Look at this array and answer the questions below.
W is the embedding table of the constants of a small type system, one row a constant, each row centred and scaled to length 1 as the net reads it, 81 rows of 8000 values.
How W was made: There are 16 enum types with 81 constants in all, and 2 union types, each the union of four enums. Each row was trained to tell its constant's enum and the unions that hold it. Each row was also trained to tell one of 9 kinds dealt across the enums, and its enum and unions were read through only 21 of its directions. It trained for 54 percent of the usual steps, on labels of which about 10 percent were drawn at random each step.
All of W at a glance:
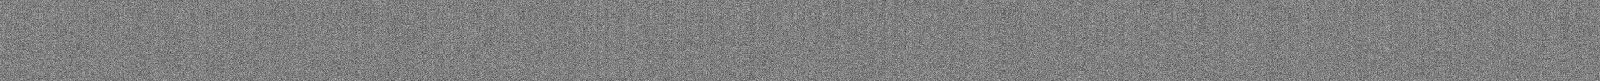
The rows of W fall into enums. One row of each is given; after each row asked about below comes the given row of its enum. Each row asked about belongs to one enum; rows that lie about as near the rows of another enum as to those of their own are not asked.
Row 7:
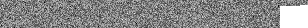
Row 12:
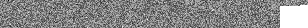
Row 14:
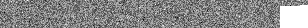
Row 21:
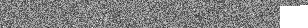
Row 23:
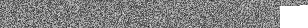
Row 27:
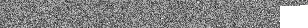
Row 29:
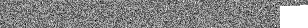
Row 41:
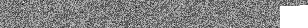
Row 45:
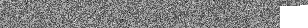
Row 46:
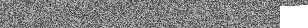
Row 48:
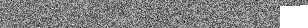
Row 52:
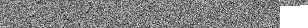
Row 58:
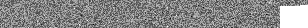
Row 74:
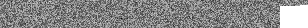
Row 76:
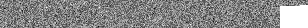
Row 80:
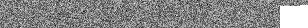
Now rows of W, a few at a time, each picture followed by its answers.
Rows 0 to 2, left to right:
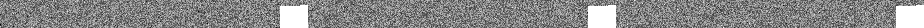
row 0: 23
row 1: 21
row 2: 58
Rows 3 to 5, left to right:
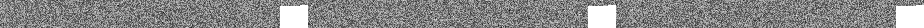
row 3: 23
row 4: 58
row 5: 27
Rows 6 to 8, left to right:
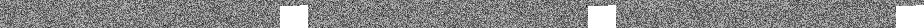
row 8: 74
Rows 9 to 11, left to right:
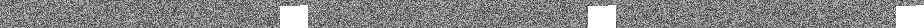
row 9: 58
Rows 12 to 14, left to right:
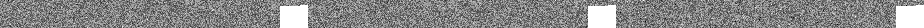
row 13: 14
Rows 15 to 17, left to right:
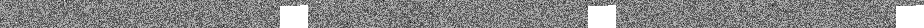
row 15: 45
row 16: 27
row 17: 14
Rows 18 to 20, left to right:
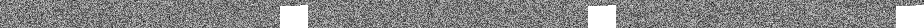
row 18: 27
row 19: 48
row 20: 74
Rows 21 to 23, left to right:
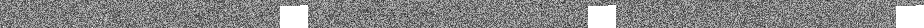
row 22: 27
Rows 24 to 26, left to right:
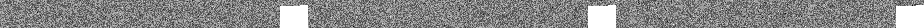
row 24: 76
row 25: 80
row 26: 48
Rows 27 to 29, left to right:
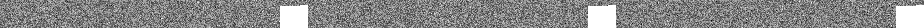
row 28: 48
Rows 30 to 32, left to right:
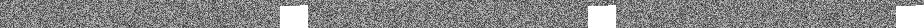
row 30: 21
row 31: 29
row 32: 46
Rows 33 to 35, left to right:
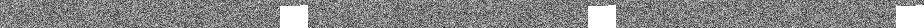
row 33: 21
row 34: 46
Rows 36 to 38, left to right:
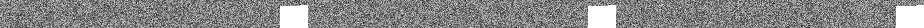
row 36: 14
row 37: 41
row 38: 23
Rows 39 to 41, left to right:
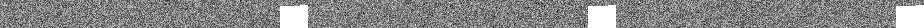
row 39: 76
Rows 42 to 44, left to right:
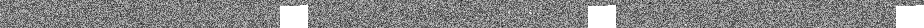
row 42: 76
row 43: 14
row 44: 29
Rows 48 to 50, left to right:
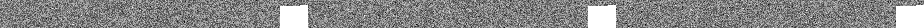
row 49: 29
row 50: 12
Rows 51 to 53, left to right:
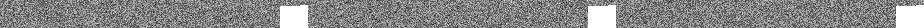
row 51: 21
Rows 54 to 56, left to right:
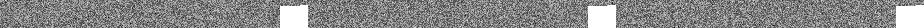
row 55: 23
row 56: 48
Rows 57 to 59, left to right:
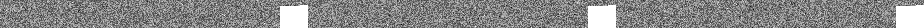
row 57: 45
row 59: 76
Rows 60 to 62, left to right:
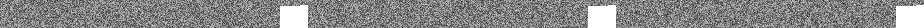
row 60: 21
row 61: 48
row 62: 45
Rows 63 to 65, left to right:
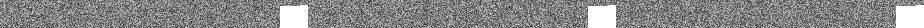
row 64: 41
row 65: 23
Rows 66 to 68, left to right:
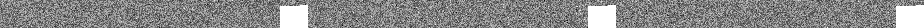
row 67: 76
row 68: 41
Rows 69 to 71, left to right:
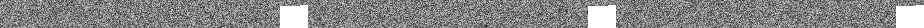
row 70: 12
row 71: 14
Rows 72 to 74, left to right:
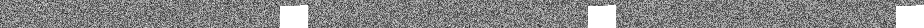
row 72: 74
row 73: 46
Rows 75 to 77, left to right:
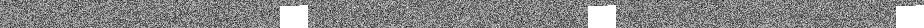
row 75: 45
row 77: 45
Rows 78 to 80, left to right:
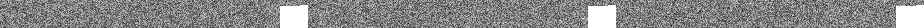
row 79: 27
